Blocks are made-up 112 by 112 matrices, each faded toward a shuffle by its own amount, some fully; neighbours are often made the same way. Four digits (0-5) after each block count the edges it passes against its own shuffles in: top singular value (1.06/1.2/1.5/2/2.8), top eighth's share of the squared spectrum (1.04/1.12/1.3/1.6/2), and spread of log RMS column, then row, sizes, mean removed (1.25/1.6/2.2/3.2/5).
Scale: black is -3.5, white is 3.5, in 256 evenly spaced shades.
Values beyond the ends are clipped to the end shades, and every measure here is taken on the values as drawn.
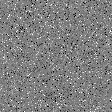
0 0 0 0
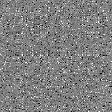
4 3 2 2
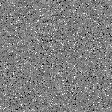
3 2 1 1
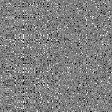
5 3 2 2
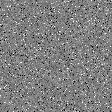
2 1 0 0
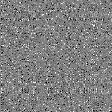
4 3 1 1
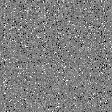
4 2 1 1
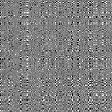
5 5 4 4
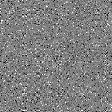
4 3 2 2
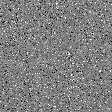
0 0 0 0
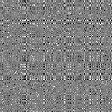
5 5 4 4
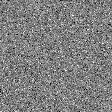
0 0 0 0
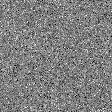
0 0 0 0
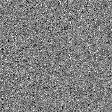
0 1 1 0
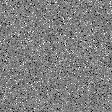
1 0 0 0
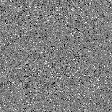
3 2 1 1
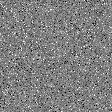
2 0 0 0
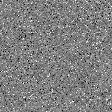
3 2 0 0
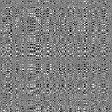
5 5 4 4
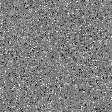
2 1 0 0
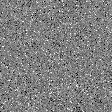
0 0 1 0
